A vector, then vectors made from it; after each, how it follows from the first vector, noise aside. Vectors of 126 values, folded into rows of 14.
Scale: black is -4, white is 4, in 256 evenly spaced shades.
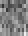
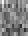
reversed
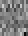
sign-scrambled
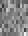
sign-scrambled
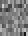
sign-scrambled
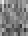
reversed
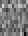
sign-scrambled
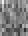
reversed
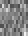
sign-scrambled
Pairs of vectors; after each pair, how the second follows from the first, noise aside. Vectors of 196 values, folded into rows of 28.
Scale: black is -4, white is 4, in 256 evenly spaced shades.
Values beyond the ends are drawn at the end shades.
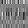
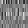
negated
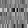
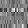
negated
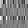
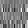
reversed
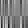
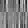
reversed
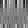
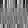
copied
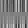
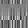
wrapped around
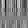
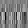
wrapped around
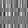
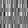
copied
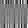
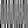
reversed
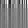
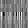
wrapped around
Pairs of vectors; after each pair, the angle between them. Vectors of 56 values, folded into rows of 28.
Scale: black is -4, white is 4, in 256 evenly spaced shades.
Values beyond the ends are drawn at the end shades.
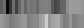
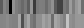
partly aligned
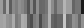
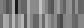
orthogonal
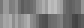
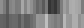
nearly opposite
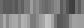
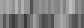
nearly opposite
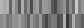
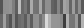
partly opposed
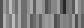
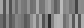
partly opposed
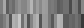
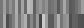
partly aligned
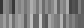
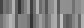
orthogonal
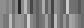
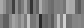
partly aligned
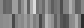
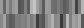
partly aligned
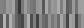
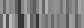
nearly parallel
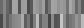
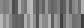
nearly opposite
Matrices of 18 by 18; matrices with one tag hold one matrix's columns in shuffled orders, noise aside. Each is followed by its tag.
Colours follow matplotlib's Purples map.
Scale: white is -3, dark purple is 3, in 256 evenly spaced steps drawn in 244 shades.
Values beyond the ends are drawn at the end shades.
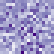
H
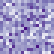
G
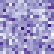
G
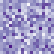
G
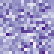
H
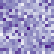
G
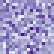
H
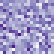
H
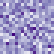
H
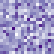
G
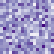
G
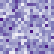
G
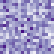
G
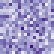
G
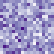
G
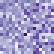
H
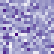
H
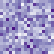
G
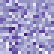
H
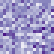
H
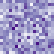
G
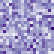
G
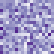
H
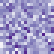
H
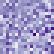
H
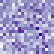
H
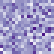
H
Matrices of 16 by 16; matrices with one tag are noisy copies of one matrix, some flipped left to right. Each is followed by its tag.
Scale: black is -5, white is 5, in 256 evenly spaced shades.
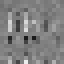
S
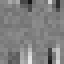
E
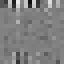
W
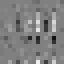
S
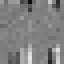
E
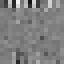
W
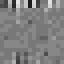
W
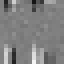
E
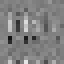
S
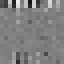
W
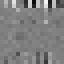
W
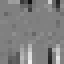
E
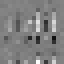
S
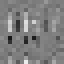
S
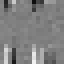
E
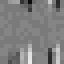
E
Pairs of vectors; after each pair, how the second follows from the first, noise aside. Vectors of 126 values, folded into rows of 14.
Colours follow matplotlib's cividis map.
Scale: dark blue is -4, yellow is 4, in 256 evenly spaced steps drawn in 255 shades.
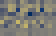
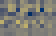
copied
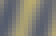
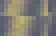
wrapped around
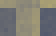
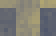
copied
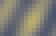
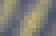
copied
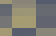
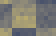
copied
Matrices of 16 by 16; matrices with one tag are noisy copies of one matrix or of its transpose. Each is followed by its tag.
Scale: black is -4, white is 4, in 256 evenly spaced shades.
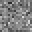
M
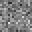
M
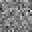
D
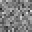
D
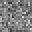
M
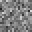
D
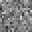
D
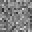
M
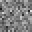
D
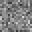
M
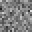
D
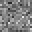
M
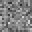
M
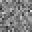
D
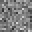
M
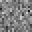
D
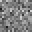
D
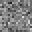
M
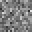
D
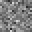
D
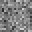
M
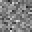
D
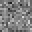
M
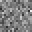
D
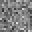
M
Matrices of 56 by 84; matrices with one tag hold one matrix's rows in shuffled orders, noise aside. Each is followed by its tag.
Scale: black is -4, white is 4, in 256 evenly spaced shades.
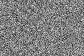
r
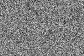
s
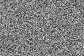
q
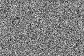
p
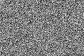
q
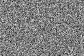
p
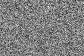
q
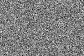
s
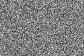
r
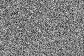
r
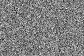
r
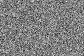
r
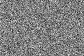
p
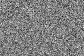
q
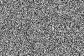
s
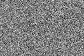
s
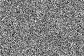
p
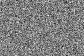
q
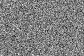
r
